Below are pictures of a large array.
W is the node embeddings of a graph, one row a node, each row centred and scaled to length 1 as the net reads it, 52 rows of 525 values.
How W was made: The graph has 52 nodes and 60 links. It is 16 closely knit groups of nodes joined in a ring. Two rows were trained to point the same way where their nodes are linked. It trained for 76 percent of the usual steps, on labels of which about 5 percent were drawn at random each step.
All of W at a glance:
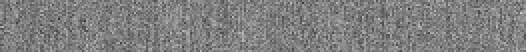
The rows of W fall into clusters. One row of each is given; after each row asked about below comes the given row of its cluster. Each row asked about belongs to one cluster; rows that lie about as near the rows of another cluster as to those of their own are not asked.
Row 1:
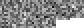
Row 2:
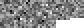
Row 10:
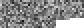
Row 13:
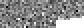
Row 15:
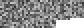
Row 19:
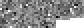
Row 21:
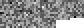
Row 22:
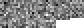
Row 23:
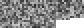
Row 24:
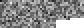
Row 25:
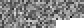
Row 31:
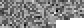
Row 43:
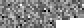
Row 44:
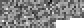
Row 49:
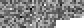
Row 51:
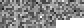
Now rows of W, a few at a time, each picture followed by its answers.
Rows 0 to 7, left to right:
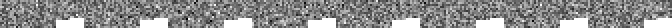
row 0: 43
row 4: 25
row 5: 22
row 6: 49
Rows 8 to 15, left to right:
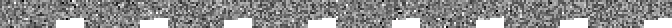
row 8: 23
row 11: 15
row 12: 23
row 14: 10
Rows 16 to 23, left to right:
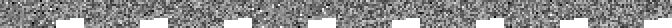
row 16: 13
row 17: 19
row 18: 21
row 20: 44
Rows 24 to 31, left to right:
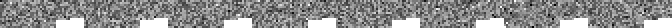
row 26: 10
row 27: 21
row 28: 1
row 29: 44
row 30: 19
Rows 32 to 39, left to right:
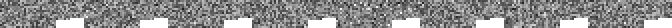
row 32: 13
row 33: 2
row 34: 15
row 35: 31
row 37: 31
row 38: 51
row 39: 15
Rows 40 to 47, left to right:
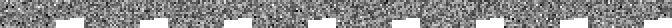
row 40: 19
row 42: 49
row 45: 24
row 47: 51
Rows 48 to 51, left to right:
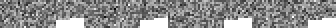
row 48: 25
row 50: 24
